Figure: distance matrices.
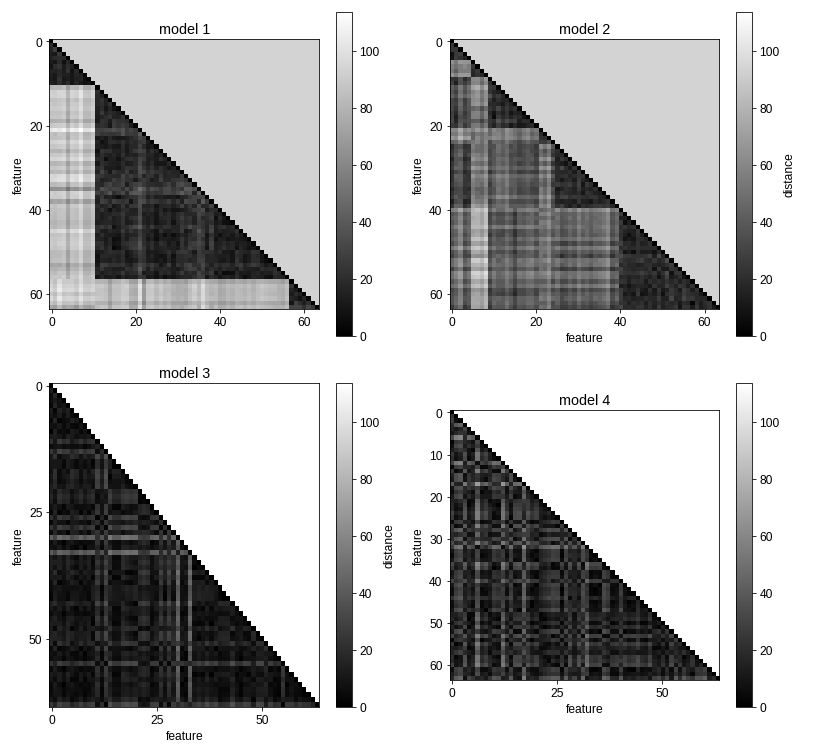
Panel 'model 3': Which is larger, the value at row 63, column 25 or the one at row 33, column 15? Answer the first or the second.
the second
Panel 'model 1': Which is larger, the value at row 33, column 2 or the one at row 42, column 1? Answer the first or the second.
the first
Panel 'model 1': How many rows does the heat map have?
64
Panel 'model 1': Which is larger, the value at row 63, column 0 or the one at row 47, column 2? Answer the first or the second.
the second
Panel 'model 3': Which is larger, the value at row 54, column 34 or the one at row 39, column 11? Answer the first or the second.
the second
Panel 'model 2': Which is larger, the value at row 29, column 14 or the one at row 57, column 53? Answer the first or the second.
the first
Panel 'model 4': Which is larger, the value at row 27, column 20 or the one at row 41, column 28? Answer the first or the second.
the first
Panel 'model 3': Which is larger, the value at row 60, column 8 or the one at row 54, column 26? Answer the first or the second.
the second
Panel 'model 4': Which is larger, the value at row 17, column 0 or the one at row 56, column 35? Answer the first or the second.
the first
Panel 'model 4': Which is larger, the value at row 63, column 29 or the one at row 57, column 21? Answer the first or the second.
the first
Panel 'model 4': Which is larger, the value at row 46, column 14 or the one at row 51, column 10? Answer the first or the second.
the first
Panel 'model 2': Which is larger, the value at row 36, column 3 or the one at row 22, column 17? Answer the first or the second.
the second
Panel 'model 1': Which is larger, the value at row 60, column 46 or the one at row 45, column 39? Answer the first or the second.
the first
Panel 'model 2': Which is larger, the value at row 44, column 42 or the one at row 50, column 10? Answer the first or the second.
the second
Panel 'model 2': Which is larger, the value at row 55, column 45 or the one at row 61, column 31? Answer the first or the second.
the second
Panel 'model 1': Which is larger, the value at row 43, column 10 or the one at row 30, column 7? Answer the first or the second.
the second
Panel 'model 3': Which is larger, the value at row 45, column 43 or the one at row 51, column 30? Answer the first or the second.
the second
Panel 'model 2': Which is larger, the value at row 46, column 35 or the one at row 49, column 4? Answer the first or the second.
the second
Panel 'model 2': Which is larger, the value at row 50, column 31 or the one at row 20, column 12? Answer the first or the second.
the first
